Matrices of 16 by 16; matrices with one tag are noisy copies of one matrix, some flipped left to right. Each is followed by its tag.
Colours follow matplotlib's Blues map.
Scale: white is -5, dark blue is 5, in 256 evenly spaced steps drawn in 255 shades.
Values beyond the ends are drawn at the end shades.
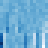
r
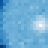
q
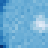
q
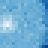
q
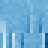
r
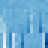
r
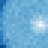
q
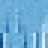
r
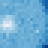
q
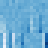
r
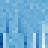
r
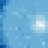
q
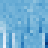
r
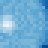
q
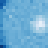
q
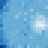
q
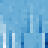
r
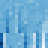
r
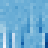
r
